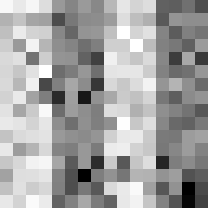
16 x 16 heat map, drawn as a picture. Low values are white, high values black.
Ninth with the highest average: bottom right. Ninth with the lowest average: bottom left. Stripes: upright, repeating 2 times. Odd rows or columns: none.
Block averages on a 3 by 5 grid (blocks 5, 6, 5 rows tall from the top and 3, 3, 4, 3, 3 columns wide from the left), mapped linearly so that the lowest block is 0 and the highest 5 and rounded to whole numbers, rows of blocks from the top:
03214
03214
03325
